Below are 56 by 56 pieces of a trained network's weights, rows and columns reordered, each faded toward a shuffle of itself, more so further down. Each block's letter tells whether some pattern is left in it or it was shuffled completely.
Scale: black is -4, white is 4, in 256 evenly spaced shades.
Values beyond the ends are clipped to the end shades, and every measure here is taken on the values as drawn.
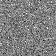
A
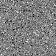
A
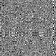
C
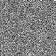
C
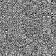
C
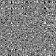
C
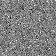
A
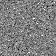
A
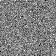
A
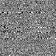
C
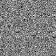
C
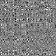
C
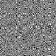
C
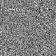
C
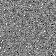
A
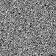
A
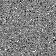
A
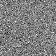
A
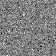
A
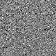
C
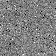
A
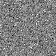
A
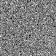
A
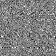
C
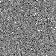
A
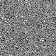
C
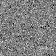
A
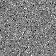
A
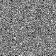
C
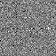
C
